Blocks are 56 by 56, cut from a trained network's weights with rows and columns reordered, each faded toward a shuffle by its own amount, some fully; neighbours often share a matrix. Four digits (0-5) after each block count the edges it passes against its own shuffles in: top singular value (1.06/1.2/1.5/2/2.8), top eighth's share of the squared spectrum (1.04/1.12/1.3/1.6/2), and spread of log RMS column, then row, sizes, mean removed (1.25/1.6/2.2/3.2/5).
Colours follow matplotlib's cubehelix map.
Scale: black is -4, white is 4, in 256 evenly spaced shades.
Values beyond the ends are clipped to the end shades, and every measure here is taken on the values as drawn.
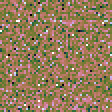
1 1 0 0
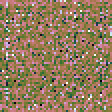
2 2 2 0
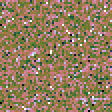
0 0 0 0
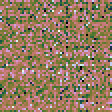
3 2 2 0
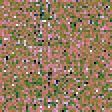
2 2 1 0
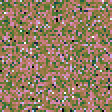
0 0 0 0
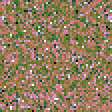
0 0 0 0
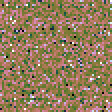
1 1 0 0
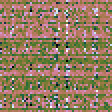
4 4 3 1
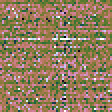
3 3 2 1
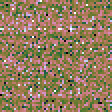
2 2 1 0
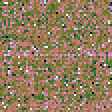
1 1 0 0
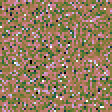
0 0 0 0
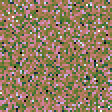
0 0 0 0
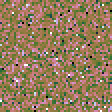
0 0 0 0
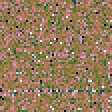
2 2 0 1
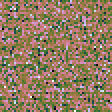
1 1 1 0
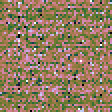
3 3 2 0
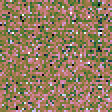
2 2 1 0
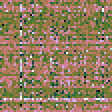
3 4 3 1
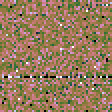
3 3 0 1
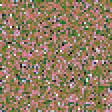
1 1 0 0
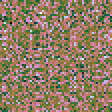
3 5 2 2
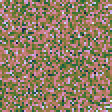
0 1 0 0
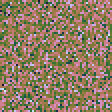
0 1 0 0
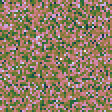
2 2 0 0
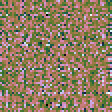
3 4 2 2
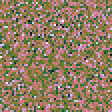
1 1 0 0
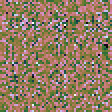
3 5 3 2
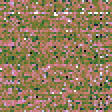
3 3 2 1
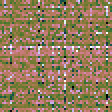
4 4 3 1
